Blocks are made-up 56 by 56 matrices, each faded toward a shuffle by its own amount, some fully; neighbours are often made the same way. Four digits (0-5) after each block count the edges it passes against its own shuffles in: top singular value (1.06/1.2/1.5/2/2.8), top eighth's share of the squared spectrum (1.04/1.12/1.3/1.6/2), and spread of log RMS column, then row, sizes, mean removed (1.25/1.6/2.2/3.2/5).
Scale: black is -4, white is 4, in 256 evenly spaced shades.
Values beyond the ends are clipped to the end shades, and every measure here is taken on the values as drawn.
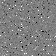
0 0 0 0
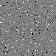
2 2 0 0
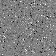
1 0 0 0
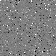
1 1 0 0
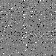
3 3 1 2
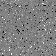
1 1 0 0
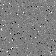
1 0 0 0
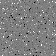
1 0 0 0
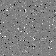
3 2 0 1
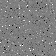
0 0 0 0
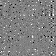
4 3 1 1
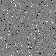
0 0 0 0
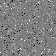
0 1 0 0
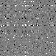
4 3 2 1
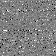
2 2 0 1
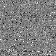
1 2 0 2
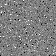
0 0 0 0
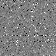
2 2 0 1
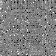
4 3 1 1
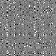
4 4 2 2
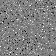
1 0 0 0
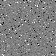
0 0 0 0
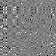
4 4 2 2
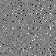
4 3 1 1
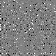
3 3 1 1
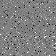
3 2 0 1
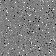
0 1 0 0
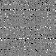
3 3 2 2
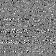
1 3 0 3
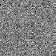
3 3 1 1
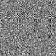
4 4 2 2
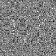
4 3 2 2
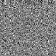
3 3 2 1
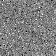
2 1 0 0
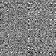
4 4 2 2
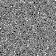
2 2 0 0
